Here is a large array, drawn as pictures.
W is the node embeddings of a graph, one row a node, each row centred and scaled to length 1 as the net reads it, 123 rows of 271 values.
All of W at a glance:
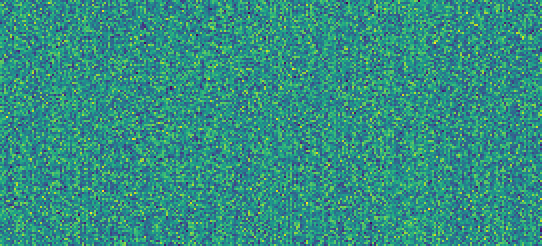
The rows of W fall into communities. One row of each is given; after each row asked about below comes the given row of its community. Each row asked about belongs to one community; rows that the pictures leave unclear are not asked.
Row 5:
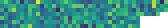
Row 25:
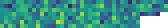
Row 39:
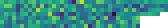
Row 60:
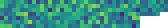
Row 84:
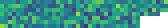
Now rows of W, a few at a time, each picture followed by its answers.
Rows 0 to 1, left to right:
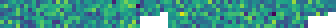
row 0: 60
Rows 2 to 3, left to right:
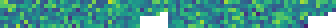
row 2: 5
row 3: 84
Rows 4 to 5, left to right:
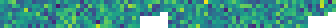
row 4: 5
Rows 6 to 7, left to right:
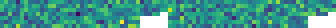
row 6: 5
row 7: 84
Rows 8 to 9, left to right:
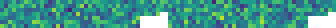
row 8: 84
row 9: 60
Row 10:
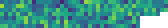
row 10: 84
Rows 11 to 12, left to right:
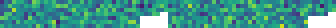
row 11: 5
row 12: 25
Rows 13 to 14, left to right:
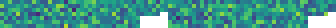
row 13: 60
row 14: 60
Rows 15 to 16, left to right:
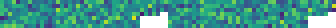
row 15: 84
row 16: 60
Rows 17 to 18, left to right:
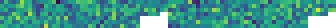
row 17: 25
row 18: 39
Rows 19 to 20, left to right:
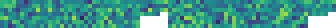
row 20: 84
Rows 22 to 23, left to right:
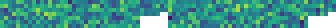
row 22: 60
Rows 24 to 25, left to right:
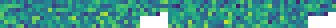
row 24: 84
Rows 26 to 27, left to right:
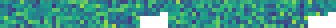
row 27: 39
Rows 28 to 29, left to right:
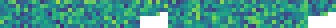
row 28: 60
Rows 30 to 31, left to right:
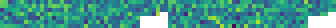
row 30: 60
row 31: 5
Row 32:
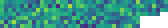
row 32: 39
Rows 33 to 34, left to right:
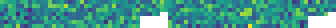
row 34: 60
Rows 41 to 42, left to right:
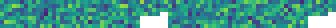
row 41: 84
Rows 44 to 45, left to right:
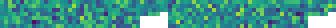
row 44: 5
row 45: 39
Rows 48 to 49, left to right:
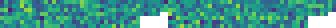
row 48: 25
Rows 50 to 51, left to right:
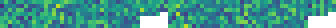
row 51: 84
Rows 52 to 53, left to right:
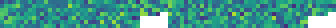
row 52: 84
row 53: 39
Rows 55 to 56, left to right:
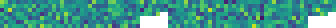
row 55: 39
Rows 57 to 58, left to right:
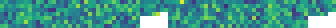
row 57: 5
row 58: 5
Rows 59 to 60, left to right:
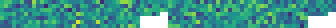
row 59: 39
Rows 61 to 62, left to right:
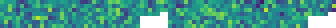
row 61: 5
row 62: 60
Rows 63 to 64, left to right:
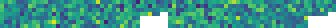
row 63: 39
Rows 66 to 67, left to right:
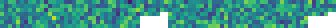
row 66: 39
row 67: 39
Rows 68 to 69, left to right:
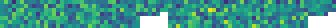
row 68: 25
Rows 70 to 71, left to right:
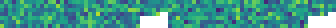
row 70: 25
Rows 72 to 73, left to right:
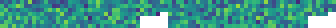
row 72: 84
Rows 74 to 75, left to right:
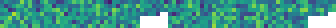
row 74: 25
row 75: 25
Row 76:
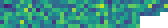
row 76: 25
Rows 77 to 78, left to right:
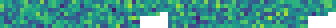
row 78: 5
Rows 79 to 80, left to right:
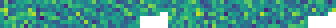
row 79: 84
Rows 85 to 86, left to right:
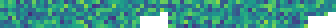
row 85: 39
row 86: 25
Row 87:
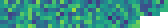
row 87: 5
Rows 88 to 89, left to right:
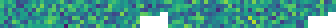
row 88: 39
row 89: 84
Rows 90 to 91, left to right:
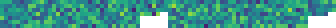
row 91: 5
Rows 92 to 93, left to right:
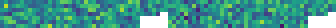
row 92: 84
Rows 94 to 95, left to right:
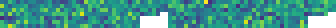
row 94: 60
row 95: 5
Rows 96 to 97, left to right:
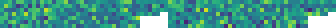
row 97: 39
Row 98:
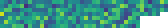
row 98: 84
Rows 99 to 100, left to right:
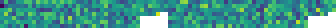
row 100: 5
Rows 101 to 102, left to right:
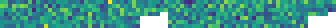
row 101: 84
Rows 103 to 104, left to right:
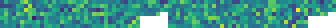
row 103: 25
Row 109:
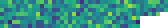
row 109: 5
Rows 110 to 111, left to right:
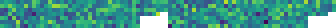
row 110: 5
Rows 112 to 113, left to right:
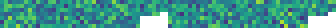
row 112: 84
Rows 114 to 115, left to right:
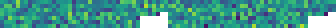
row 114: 84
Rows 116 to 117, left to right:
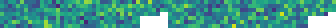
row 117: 84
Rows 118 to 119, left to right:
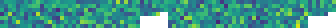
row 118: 5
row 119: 5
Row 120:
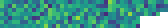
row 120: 39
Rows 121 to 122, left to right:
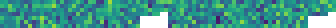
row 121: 5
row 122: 5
